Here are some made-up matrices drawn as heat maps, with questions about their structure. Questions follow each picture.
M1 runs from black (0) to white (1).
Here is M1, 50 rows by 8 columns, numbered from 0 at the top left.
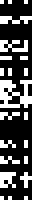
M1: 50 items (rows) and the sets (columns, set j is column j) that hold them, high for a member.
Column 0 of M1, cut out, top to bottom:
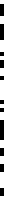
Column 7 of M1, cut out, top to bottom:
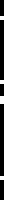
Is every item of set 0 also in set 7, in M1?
no
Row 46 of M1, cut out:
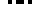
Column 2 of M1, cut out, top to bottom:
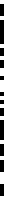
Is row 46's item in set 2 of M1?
no
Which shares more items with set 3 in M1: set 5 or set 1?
set 1
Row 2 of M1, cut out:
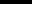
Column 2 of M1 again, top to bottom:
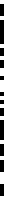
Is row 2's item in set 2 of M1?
no
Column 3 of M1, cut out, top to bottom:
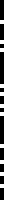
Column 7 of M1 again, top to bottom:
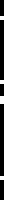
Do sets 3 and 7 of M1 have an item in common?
no
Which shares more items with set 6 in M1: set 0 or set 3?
set 0
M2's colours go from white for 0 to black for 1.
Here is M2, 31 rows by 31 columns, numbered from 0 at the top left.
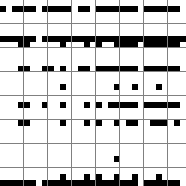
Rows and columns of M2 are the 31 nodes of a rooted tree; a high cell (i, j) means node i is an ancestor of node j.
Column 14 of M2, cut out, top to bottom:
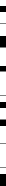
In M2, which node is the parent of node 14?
29
